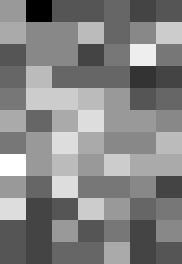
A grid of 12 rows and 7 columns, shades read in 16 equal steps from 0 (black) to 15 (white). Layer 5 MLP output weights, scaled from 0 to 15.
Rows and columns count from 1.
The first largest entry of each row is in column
1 7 6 2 2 4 3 1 3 1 3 5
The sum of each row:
34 63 53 42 62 65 66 76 54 56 42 40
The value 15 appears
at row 8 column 1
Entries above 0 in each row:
6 7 7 7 7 7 7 7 7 7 7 7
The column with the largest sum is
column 3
